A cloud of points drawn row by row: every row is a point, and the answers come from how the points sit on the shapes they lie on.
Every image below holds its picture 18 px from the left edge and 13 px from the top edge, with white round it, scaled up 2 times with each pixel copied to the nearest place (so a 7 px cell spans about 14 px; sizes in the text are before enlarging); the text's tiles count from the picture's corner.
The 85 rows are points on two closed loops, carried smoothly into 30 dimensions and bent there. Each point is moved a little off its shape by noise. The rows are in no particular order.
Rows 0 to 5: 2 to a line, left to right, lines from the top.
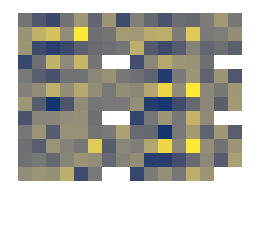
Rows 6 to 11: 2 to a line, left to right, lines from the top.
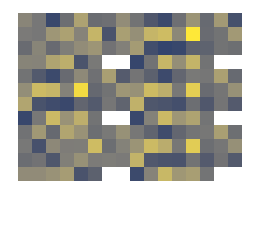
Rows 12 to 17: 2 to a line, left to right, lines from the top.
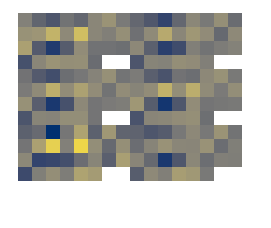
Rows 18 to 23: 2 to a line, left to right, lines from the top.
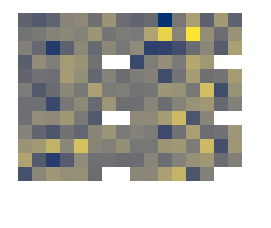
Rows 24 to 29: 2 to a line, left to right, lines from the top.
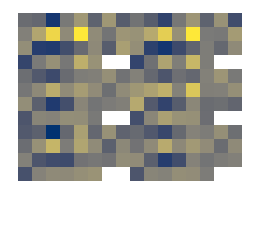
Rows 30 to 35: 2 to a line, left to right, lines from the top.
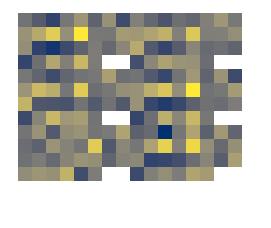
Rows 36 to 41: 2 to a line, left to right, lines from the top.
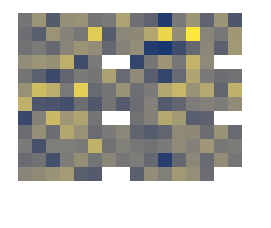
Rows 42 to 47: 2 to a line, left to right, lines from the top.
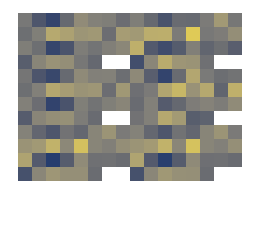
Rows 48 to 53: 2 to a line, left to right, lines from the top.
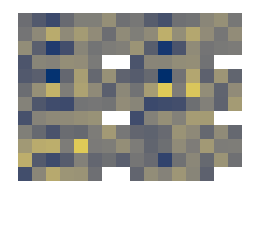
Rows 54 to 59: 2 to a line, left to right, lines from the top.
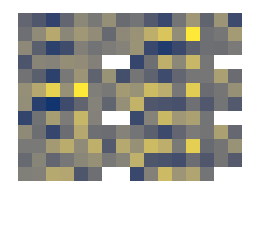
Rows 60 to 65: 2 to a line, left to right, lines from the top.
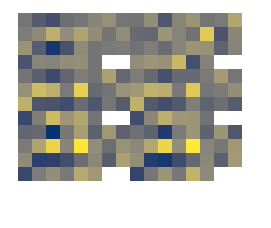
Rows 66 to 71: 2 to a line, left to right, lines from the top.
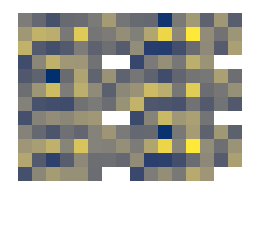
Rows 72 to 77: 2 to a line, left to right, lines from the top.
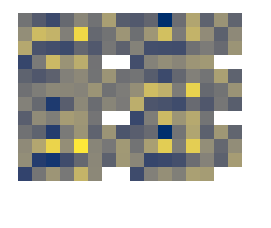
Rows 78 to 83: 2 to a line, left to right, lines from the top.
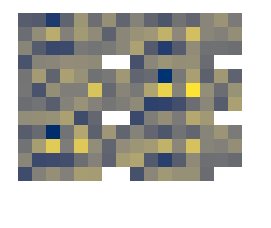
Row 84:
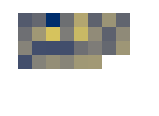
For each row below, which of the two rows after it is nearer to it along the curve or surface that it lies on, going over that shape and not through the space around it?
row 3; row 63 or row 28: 28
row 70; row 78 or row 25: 78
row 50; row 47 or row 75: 47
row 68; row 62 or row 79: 79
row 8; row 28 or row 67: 67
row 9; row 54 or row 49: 49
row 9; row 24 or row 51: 24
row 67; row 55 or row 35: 35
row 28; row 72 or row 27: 27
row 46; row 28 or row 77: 28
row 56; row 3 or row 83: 3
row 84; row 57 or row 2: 2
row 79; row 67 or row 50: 50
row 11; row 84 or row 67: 67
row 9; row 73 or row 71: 71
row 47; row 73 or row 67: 73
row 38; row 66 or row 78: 66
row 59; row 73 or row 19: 19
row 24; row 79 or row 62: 62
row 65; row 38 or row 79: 38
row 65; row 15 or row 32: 32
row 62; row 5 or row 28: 5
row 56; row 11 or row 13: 11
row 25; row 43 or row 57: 57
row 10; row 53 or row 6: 53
